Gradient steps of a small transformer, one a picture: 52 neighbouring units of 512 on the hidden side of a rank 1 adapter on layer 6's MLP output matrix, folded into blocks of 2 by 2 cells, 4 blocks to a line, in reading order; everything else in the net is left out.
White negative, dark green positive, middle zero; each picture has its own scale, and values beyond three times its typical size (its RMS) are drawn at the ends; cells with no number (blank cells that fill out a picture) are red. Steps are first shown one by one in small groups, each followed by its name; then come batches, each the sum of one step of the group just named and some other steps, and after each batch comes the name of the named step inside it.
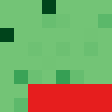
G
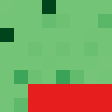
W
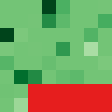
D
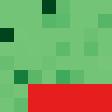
D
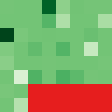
W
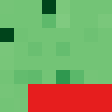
W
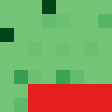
W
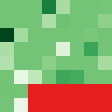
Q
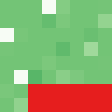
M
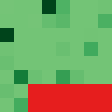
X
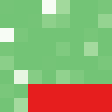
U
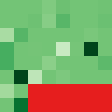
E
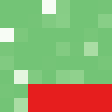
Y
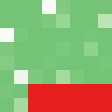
Q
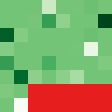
Y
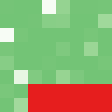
U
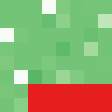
M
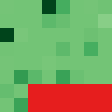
X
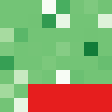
E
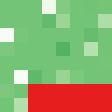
M
